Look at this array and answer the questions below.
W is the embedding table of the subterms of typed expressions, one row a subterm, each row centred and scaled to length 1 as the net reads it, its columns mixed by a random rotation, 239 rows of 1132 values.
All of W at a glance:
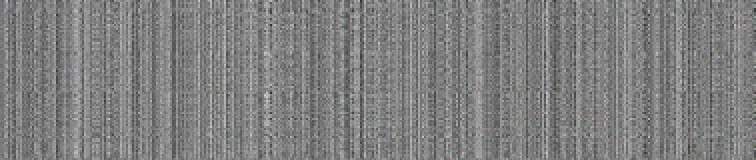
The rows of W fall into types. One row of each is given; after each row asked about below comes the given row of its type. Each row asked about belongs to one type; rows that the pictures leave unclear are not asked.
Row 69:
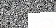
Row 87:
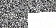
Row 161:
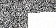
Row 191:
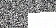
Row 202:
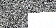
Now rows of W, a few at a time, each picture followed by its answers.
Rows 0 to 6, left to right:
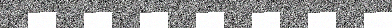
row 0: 202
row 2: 87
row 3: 69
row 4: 191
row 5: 69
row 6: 87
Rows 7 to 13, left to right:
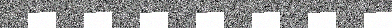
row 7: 87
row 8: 191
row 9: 87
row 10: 87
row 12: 69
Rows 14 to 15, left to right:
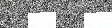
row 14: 191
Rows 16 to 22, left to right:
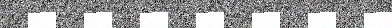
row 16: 202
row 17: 69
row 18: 161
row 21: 69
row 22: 161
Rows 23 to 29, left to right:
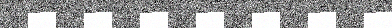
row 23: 161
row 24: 87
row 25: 161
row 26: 202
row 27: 202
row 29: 191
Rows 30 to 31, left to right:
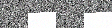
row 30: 87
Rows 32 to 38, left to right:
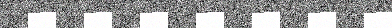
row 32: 202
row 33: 161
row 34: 202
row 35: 87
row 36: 191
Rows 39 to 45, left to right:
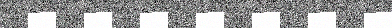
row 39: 161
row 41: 161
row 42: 191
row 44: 191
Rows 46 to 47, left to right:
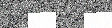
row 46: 202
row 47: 69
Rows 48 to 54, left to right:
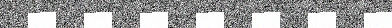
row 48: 191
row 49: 87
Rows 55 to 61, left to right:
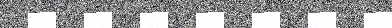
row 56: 69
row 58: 202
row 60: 202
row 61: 161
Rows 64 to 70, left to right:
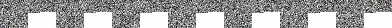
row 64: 69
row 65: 161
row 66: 202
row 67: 69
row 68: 191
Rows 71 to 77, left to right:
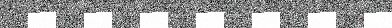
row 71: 191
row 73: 161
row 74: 161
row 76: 191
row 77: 202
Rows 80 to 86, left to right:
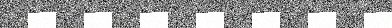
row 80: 87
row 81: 87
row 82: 87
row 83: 69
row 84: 69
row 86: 161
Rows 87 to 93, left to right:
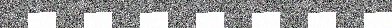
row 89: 191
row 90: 87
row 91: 161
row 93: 87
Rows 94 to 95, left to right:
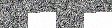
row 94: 161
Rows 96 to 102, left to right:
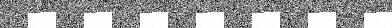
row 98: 69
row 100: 191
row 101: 87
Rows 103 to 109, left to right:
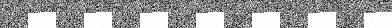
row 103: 87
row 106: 69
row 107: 202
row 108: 191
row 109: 202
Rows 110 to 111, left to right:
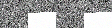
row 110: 87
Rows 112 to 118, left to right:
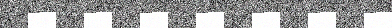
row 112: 87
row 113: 161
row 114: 69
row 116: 202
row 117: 161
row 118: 161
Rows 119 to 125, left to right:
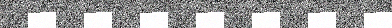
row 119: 202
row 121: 69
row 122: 202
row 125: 161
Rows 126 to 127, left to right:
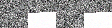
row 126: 87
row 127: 202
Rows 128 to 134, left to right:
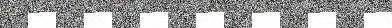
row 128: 87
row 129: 87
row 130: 161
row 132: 202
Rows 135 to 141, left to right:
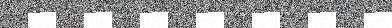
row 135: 69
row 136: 191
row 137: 161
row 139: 161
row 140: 69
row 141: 87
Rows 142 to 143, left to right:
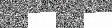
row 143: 87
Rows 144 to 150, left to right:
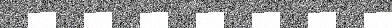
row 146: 87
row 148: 69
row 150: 69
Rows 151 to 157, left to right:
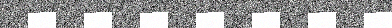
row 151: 87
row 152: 87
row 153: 69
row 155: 202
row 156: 87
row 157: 191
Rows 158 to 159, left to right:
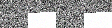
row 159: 69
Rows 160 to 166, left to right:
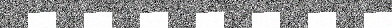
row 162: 161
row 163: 191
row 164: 202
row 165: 87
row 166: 161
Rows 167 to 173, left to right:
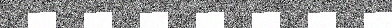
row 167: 202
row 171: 161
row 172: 202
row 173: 87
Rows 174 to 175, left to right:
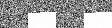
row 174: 69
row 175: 87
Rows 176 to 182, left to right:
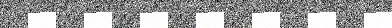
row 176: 69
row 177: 69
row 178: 202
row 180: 87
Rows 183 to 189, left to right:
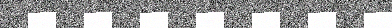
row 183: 161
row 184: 191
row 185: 87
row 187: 69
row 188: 87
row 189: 202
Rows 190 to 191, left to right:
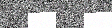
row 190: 202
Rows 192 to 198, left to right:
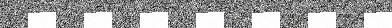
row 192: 202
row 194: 161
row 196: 87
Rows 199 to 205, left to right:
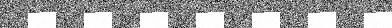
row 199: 87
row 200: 87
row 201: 202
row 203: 202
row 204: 191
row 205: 191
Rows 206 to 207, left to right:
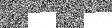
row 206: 202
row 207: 87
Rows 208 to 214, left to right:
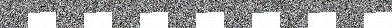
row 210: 87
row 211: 87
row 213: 202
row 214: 191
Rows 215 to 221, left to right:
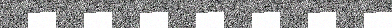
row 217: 161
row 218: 191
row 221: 161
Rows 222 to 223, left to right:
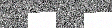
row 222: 161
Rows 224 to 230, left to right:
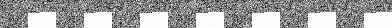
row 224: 202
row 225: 161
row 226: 69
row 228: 202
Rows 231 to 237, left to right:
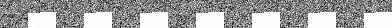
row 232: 191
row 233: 69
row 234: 202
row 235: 69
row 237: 87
